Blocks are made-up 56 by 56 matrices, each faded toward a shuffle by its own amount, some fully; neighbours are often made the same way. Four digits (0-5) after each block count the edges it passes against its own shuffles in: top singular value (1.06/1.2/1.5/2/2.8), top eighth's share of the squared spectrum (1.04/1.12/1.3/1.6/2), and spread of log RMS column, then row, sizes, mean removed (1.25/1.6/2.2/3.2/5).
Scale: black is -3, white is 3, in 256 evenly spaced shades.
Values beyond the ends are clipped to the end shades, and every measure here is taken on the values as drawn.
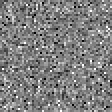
1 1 0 0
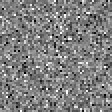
2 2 0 0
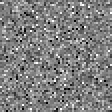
2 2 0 0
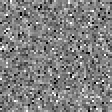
2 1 0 0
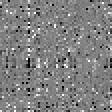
4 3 2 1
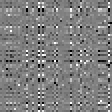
5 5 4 3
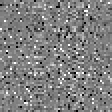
3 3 1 0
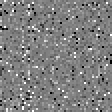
3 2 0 0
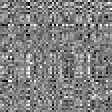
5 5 3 3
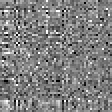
4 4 2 2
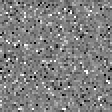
0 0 0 0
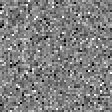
0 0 0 0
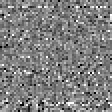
1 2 0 3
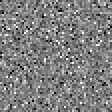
0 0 0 0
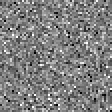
0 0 0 0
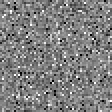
0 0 0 0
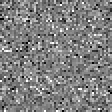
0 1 0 3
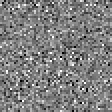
0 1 0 2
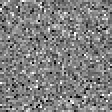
0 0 0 1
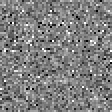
1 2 0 2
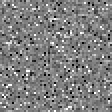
0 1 0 0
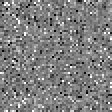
2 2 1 0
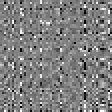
4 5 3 3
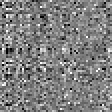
4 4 2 2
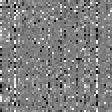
4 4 3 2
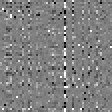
4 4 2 1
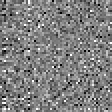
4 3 2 1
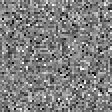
3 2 0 0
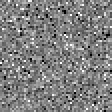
2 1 0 0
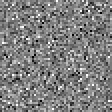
2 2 0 0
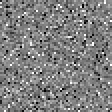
0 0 0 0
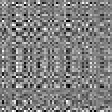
5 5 4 4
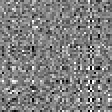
4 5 3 3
